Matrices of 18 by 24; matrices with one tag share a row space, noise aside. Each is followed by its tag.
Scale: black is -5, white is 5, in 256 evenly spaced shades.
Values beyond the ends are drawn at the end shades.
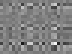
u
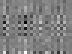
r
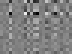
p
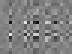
p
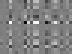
p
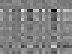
u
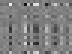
p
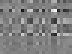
u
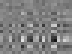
u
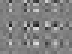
p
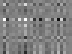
r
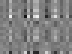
p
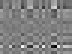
u
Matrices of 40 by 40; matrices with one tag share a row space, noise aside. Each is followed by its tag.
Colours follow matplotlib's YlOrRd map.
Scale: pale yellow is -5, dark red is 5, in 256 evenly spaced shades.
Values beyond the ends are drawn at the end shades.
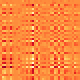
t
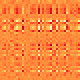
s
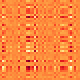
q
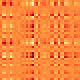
t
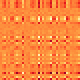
s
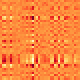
t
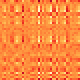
s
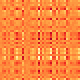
s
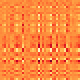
s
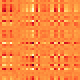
t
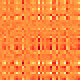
s
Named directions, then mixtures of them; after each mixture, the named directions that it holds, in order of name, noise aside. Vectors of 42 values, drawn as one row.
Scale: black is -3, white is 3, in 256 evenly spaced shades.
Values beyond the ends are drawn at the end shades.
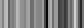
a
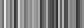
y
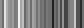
a, y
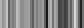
a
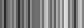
a, y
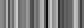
a, y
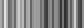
a, y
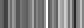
a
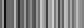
y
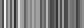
y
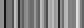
y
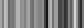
a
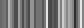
a, y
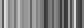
a, y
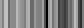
a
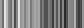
a, y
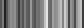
a, y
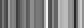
a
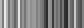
a, y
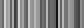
y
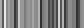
y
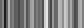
a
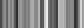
a, y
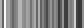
a, y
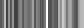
a, y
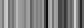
a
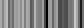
a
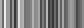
y
